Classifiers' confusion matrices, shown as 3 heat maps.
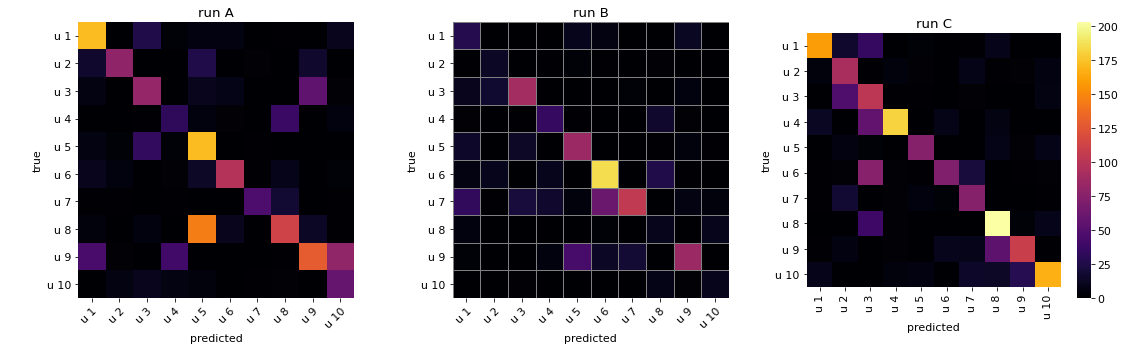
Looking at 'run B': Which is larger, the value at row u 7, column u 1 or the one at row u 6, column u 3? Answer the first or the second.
the first
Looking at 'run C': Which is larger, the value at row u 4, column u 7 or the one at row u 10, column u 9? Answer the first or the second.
the second
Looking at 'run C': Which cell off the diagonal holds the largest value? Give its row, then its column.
u 6, u 3
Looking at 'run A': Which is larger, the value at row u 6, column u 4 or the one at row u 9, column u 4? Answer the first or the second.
the second
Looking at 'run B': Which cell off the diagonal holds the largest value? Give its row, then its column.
u 7, u 6
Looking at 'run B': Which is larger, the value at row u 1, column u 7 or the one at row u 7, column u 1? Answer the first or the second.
the second
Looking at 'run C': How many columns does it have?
10
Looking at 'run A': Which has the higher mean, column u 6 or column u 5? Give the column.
u 5
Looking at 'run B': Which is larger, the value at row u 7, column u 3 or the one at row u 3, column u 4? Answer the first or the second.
the first
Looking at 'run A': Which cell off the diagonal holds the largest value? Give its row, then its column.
u 8, u 5
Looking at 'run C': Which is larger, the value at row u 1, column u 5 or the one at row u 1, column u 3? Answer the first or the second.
the second
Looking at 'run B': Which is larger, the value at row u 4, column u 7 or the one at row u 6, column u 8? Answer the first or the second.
the second
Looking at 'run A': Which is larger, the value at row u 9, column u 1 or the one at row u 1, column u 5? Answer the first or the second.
the first
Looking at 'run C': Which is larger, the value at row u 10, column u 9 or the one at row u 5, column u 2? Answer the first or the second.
the first
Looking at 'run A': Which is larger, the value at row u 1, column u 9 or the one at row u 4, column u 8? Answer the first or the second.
the second
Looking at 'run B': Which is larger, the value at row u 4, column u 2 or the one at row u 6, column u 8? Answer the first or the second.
the second
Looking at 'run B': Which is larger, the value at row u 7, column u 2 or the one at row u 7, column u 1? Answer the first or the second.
the second
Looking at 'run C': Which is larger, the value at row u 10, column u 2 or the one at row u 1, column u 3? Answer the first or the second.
the second
